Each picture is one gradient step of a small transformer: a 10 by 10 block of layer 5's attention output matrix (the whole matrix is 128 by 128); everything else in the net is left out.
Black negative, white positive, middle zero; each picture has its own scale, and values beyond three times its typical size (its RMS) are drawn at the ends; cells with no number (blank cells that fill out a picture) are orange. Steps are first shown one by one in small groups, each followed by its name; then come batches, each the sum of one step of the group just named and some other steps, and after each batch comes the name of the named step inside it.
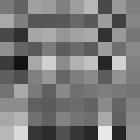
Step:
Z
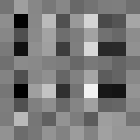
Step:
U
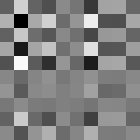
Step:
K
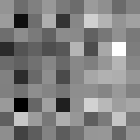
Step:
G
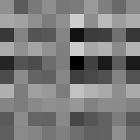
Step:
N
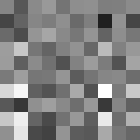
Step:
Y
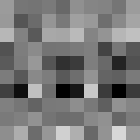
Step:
U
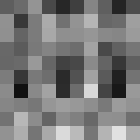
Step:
U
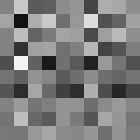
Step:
K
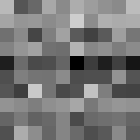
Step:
N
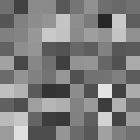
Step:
Y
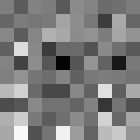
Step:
Y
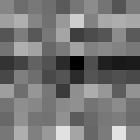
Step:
N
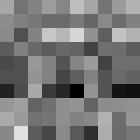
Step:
Z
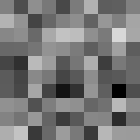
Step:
Z
